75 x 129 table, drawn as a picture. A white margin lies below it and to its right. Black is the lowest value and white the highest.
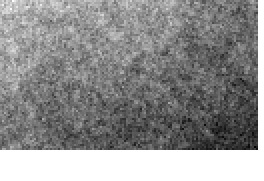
The field climbs toward the top left. The ninth with the lowest average is the bottom right. No regular stripes run through it. No row or column stands out.
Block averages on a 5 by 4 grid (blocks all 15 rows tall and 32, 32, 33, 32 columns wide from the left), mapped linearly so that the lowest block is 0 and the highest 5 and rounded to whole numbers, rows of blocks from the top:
5443
4432
4322
3221
2110
